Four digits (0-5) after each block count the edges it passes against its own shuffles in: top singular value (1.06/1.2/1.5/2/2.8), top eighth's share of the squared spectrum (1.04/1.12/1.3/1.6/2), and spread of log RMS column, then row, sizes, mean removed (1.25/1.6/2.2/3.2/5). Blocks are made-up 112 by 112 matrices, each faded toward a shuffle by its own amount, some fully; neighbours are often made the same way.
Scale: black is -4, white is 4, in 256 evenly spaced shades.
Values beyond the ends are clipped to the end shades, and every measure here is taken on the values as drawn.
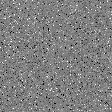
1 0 0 0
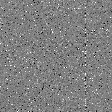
3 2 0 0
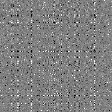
5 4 3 3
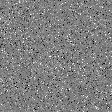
0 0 0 0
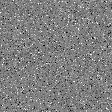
0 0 0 0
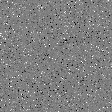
0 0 0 0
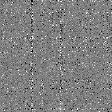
2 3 3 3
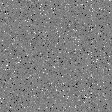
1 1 0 0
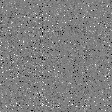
2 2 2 1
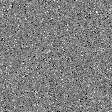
0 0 0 0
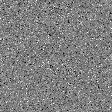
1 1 0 0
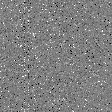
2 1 1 0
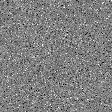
2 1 0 0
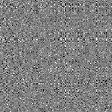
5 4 3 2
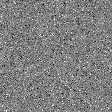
1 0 0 0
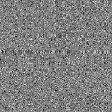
4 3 2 2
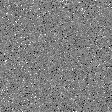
0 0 0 0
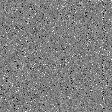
1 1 1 0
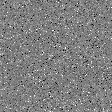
0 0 0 0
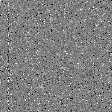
2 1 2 0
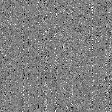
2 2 3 0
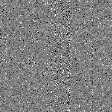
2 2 3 0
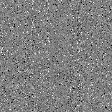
0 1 2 0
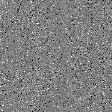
1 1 2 0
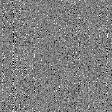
2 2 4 0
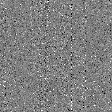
2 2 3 0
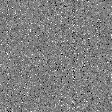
1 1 2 0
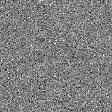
3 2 0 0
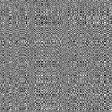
5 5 4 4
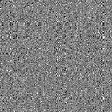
4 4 3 2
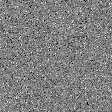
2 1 0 0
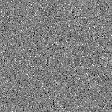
3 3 1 1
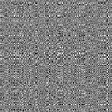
5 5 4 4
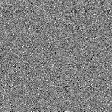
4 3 0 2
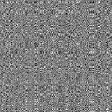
5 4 3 3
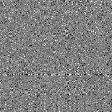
4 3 1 2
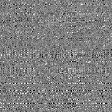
4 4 2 3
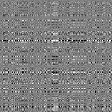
5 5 3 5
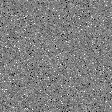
2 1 0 0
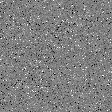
1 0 0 0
